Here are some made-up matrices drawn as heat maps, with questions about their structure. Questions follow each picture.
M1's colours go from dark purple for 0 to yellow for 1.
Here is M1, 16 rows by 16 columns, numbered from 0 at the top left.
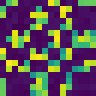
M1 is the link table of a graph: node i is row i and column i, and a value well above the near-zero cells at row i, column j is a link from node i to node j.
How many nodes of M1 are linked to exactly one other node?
0
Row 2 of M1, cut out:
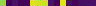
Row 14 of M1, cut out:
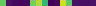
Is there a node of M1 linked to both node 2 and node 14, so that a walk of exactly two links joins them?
yes
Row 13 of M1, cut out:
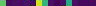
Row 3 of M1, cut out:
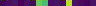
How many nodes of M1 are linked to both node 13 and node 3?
3
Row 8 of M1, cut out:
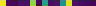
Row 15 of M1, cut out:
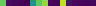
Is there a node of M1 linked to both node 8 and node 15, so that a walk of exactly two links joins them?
yes
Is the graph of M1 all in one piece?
yes
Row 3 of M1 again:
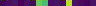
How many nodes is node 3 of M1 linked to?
3
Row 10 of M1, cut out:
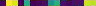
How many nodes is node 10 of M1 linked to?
7
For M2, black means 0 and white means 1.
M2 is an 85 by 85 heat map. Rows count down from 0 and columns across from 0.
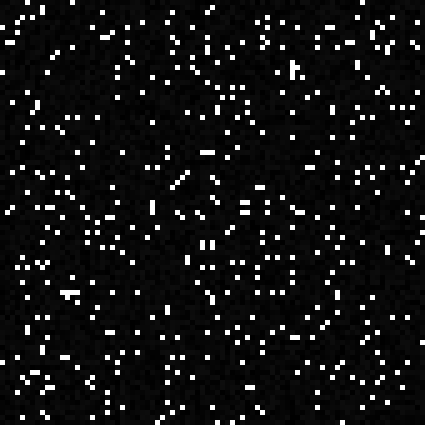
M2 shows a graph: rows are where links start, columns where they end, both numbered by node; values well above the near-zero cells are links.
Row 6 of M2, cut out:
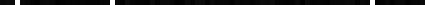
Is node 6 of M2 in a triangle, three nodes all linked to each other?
no
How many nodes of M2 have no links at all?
1
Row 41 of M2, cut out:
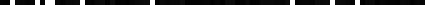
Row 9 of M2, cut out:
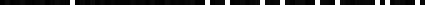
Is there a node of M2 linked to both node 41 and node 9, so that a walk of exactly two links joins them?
no
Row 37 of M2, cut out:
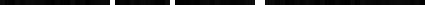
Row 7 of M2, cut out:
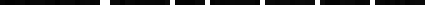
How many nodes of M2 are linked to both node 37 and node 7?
2
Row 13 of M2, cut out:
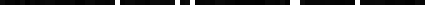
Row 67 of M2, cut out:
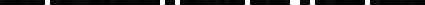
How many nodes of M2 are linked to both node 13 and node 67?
3
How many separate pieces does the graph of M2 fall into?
2
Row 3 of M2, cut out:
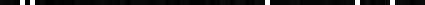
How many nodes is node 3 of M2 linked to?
5
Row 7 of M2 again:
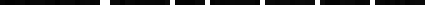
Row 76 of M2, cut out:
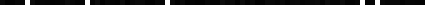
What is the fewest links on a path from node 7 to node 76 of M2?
4
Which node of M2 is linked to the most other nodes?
node 58
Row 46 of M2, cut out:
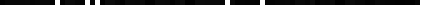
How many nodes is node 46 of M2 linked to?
6
